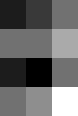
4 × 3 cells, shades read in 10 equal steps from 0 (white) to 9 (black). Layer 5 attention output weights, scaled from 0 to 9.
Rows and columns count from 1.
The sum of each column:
26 25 13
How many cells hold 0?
1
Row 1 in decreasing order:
8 7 5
